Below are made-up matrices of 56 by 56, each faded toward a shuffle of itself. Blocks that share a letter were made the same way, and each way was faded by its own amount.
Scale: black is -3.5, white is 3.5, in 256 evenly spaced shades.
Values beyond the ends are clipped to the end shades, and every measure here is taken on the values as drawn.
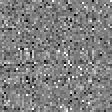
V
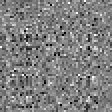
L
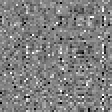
V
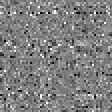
L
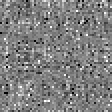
V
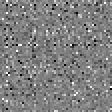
V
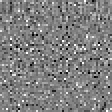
L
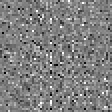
V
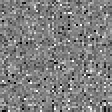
V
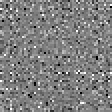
L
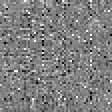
V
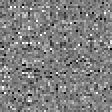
V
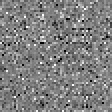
V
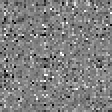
V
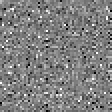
V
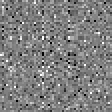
L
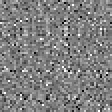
L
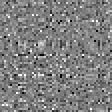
L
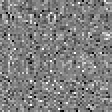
L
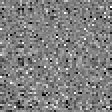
V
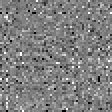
V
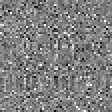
L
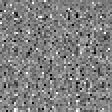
V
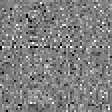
L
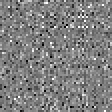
L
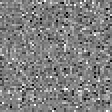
V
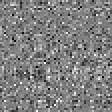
L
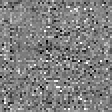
V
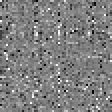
V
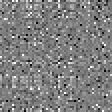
L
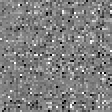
L
